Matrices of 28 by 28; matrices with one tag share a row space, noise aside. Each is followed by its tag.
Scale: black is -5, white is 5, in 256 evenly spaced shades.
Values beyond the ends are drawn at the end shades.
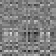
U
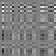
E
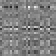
U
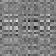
U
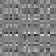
U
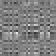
U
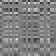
U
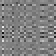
E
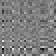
E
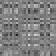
U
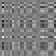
E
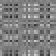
U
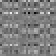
U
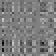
E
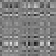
U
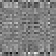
U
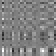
E
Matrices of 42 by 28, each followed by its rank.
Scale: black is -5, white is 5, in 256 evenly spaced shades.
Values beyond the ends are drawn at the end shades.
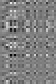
two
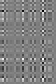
one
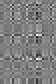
two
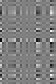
one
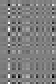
one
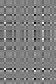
one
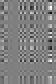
one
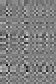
two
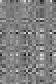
two
